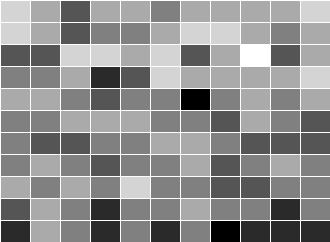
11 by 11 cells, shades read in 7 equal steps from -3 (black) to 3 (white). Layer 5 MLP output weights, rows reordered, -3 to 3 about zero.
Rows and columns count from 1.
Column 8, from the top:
1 2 1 1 0 -1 0 -1 -1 0 -3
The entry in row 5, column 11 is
1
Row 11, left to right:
-2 1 0 -2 0 -2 0 -3 -2 -2 -2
